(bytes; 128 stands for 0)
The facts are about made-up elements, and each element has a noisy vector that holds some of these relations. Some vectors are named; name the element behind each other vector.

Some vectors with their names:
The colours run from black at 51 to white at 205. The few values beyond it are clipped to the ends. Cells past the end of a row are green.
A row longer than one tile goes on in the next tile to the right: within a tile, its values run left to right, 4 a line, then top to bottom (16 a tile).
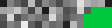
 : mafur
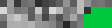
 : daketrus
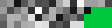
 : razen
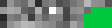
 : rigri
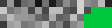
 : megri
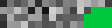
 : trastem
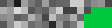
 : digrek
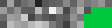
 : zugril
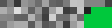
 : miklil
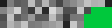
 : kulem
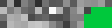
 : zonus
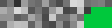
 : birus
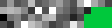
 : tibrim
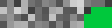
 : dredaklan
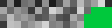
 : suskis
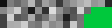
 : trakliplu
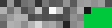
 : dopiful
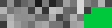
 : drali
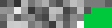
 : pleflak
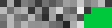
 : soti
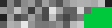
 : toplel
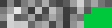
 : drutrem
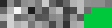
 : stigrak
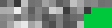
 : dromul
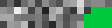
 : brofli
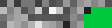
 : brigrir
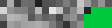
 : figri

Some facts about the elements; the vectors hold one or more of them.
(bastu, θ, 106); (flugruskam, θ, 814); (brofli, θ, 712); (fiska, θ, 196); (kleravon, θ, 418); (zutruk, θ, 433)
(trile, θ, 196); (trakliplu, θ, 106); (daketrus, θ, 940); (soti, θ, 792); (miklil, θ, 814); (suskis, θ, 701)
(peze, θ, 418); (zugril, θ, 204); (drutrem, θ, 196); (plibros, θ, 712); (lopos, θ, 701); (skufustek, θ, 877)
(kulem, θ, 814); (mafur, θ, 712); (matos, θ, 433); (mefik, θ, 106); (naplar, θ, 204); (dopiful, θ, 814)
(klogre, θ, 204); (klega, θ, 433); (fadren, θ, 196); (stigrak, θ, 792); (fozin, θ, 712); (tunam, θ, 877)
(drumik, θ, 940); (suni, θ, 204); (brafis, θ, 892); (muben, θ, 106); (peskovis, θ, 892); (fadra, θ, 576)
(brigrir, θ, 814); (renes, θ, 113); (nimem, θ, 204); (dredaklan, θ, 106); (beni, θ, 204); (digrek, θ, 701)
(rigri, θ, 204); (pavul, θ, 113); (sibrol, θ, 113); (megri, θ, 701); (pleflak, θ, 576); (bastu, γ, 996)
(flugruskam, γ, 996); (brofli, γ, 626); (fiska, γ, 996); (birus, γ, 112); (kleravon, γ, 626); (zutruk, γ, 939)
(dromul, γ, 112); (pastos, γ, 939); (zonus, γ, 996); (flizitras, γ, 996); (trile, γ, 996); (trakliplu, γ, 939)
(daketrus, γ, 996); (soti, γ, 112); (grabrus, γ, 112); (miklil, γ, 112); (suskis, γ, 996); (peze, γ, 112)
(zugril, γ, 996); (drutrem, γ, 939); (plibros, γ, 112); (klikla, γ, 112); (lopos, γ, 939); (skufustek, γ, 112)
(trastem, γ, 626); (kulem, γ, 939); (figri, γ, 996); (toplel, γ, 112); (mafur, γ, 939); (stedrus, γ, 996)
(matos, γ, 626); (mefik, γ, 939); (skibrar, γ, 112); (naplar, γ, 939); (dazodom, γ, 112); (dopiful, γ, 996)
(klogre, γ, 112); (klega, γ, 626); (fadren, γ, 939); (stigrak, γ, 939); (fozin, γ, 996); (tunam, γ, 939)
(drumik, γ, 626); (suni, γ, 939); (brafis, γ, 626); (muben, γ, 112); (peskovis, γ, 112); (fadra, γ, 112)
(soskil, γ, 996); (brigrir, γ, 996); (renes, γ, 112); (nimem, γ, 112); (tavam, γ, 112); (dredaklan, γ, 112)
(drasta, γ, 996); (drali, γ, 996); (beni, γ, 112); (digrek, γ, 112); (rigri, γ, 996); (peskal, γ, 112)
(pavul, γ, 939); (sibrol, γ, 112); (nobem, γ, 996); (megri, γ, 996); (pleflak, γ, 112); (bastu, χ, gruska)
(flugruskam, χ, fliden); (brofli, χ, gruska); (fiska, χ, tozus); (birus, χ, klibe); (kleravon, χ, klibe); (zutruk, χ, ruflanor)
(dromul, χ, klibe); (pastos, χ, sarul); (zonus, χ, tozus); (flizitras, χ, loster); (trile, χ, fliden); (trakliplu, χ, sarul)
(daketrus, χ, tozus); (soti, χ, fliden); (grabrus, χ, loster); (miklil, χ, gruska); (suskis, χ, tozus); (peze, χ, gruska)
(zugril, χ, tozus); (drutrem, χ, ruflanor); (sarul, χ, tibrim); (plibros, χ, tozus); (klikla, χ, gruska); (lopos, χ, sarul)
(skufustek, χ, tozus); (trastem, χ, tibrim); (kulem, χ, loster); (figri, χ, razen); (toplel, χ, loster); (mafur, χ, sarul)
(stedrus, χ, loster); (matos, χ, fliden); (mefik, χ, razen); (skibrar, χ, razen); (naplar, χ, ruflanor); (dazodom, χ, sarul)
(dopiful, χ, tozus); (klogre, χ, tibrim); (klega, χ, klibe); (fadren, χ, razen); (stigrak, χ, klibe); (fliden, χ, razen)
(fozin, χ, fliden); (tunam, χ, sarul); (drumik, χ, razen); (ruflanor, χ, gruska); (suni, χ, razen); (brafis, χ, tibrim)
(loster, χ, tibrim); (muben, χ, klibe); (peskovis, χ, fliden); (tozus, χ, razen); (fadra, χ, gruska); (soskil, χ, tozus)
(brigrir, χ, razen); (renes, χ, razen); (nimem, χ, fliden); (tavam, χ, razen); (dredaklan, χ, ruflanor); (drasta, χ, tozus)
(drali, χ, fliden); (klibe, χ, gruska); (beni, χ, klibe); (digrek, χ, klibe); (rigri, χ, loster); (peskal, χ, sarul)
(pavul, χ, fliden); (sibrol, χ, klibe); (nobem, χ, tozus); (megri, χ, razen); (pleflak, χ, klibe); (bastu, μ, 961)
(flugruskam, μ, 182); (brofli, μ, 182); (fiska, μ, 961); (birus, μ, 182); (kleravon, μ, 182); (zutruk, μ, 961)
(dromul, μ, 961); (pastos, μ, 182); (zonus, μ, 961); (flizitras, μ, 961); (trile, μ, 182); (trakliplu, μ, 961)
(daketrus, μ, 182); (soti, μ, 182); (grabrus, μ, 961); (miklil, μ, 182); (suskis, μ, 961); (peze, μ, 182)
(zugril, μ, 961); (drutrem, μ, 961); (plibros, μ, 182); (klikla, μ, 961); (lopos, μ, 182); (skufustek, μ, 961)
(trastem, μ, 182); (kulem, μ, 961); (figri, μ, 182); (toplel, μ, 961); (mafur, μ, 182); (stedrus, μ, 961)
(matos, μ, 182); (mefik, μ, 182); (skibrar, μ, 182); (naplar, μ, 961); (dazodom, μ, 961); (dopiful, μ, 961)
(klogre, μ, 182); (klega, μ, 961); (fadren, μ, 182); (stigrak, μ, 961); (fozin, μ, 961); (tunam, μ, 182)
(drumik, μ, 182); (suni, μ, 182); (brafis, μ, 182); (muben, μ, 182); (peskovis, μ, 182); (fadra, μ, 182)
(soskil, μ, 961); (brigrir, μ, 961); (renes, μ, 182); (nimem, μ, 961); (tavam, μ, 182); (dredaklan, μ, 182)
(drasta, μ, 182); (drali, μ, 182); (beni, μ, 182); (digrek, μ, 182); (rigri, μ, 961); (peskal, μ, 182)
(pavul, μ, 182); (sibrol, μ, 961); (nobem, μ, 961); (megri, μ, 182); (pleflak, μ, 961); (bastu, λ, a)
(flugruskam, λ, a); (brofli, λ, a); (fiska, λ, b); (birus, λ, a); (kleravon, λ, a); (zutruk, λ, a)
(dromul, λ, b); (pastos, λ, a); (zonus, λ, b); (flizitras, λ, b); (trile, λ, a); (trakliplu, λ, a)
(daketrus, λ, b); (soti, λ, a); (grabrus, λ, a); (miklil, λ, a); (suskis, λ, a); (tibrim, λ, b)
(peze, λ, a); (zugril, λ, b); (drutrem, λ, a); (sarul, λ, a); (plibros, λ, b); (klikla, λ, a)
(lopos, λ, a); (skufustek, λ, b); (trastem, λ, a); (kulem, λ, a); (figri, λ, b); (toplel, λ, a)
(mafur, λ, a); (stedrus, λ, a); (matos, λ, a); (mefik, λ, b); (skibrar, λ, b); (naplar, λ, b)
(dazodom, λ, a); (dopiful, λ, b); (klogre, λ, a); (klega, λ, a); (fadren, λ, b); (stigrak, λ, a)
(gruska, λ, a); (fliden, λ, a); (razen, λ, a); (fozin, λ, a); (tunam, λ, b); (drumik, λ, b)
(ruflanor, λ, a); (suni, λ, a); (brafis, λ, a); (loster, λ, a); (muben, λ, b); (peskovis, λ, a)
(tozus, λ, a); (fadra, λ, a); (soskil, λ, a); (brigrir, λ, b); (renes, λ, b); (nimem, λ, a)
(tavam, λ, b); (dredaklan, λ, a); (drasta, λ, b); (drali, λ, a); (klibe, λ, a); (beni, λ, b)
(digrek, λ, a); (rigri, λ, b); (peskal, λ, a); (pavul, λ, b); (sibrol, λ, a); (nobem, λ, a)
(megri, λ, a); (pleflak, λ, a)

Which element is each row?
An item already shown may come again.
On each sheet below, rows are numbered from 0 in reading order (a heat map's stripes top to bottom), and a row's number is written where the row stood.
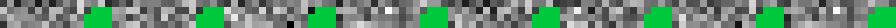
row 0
megri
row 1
peze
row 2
pavul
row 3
flizitras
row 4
matos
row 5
klega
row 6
suni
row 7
rigri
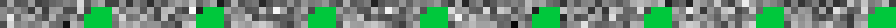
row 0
suni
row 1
peskovis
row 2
zugril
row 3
zugril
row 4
pavul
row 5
peskal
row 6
sibrol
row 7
fozin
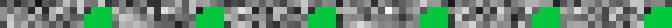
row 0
matos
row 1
drumik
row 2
kleravon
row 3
flizitras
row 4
trakliplu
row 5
miklil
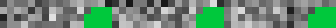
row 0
klogre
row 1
suskis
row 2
naplar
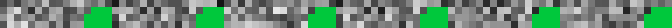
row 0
zutruk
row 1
lopos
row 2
skufustek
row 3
pastos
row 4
flugruskam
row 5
beni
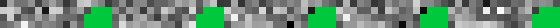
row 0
tunam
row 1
nimem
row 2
pavul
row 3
mefik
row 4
fiska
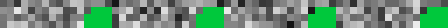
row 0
klikla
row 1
trakliplu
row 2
plibros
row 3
fadra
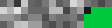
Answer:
muben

